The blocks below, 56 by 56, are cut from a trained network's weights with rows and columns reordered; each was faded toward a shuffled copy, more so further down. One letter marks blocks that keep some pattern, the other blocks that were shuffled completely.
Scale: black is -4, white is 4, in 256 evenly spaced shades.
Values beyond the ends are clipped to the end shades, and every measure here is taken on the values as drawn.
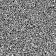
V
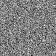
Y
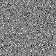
Y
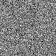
V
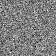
V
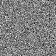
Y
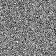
V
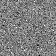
V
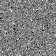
V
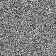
V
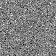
V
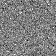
V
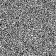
Y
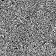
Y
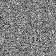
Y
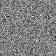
Y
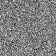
V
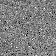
V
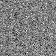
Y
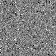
Y
